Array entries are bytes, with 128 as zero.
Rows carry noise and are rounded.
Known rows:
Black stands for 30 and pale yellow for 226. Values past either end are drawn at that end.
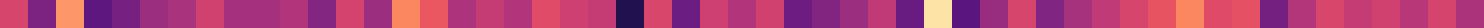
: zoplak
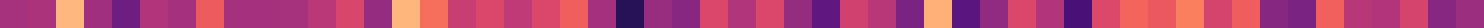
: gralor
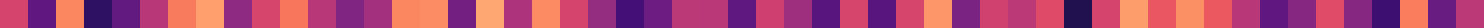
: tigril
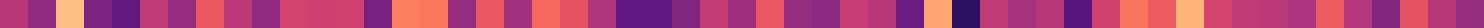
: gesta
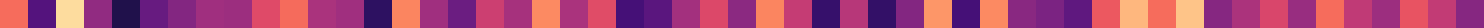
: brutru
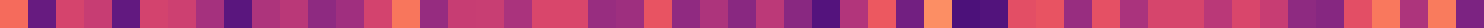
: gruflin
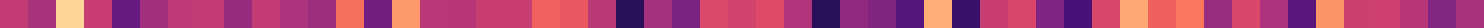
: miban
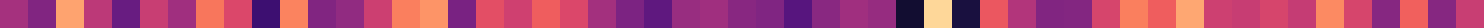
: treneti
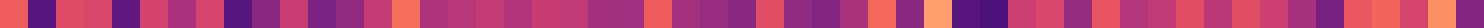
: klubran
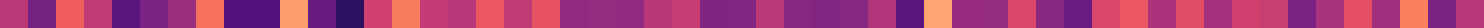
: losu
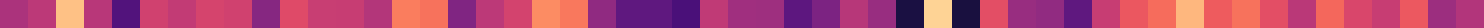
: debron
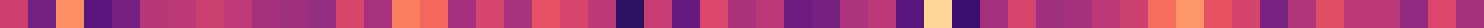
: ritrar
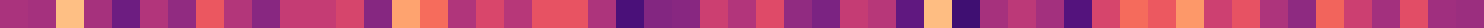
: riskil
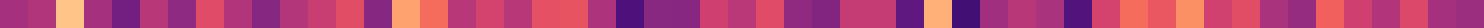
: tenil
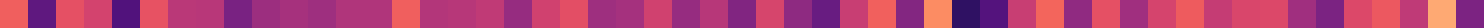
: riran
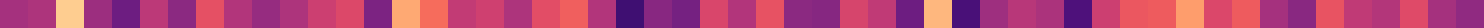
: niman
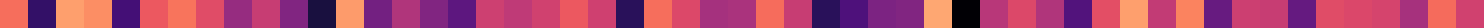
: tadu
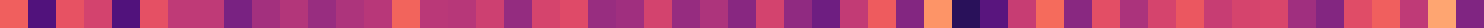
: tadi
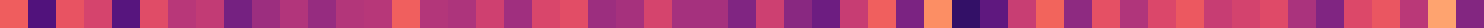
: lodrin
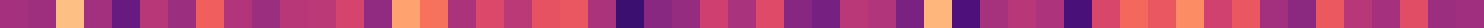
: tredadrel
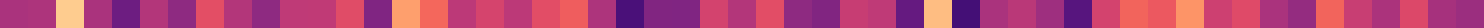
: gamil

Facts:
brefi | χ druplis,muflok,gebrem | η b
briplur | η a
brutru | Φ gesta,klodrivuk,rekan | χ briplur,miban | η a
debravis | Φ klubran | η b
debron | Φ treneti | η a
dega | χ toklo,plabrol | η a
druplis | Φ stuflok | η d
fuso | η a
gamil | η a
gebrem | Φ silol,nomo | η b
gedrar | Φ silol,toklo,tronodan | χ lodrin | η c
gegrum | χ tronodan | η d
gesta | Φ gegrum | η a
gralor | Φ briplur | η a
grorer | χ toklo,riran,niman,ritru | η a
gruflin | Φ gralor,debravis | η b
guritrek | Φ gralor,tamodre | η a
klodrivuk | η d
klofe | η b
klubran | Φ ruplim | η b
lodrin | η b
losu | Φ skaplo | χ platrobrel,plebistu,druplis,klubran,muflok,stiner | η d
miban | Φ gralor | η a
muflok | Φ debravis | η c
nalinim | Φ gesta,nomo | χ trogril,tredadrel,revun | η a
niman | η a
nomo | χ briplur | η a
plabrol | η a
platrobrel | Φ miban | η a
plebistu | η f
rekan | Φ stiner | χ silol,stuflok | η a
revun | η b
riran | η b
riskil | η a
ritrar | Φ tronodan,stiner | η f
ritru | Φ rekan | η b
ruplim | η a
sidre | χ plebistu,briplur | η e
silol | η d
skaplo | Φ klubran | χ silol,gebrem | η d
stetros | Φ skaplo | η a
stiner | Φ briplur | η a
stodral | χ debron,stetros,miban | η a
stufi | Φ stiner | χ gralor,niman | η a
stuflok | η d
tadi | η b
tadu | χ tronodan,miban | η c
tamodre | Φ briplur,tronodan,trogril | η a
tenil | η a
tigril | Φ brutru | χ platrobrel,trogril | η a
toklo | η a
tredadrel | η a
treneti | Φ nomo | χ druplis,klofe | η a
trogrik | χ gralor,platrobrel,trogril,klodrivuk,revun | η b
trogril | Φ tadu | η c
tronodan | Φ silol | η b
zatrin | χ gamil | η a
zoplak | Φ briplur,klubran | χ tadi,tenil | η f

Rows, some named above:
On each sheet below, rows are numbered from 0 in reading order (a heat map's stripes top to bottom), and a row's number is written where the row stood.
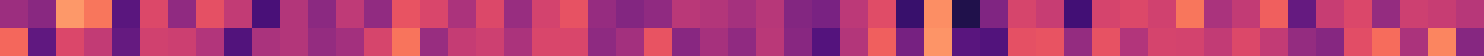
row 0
silol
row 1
gruflin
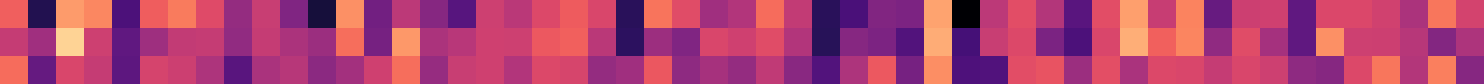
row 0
tadu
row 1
miban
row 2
gruflin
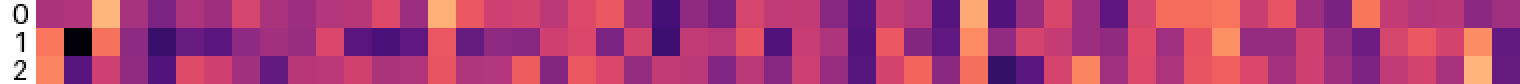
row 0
guritrek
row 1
sidre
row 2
ritru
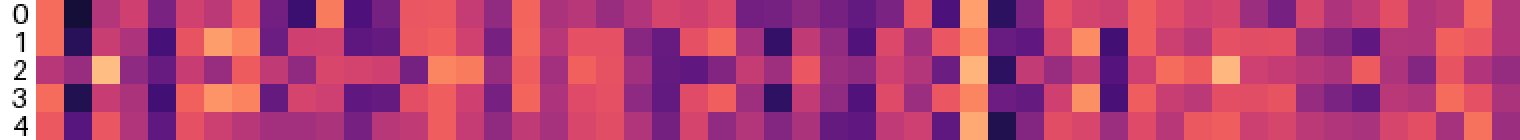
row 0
brefi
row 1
trogrik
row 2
gesta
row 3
trogrik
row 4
gedrar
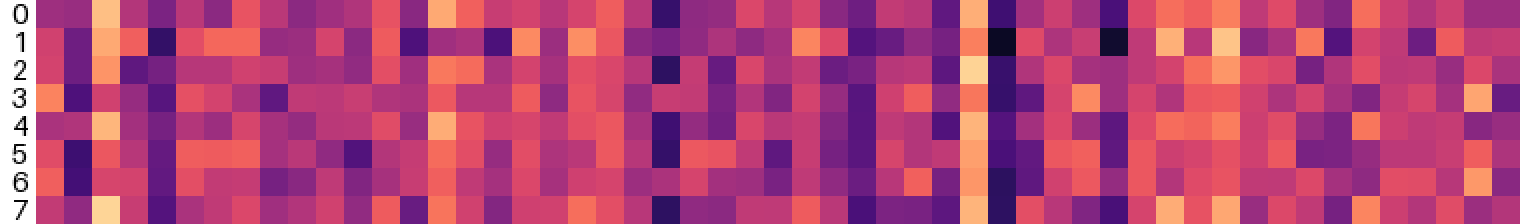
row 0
tamodre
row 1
gegrum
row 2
ritrar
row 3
ritru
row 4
guritrek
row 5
trogril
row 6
klofe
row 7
stodral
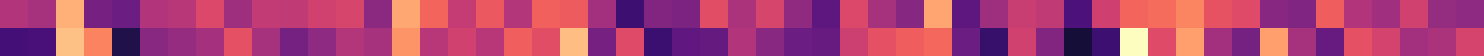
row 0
stufi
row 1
stuflok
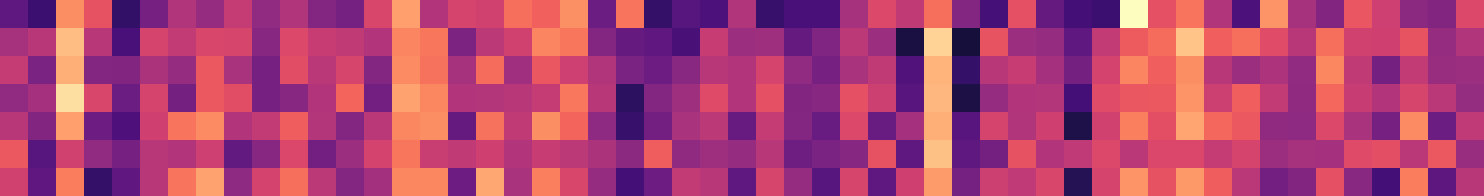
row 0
druplis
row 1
debron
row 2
rekan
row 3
toklo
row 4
nalinim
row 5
muflok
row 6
tigril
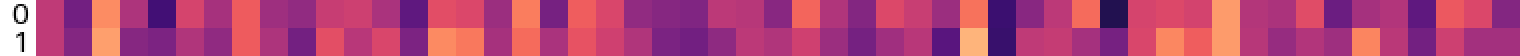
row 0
klodrivuk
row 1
rekan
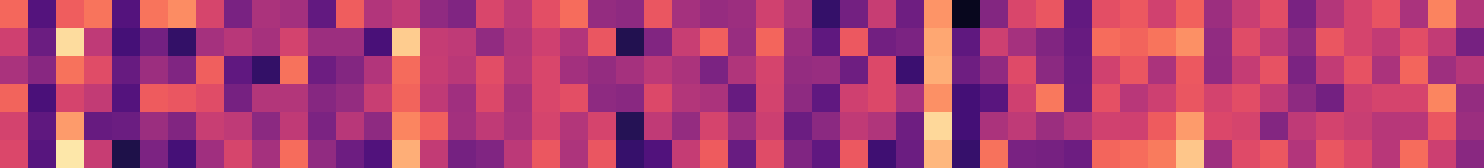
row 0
tronodan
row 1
briplur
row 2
skaplo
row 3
revun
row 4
plebistu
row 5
nomo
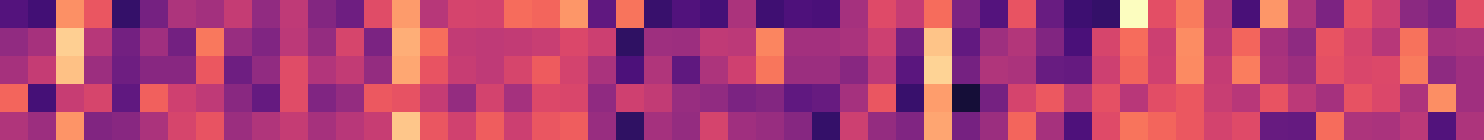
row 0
druplis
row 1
ruplim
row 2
stetros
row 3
gebrem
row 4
platrobrel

